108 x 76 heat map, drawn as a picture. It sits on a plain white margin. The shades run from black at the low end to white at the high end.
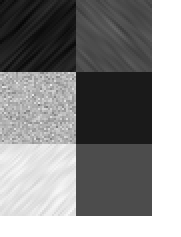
The table splits into 3 rows of 2 panels. Panel 1,1: very low, slanting up to the right, faint in contrast. Panel 1,2: low, slanting down to the right, faint in contrast. Panel 2,1: high, fine-grained. Panel 2,2: very low, flat. Panel 3,1: very high, slanting up to the right, faint in contrast. Panel 3,2: low, flat.
